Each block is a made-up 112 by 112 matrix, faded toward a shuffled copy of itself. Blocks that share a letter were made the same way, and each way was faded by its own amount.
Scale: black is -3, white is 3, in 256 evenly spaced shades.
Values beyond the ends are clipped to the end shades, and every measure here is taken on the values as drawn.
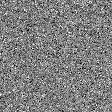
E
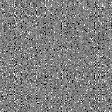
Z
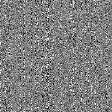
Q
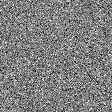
E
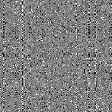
Z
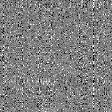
Z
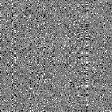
Z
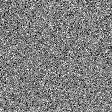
E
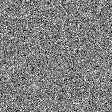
E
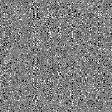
Z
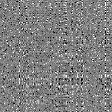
Z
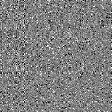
Z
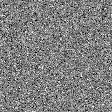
E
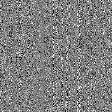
Q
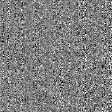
Q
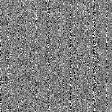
Q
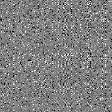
Z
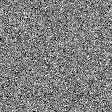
E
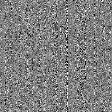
Q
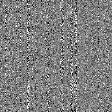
Q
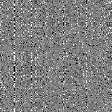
Z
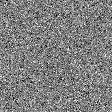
E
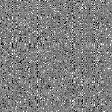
Z
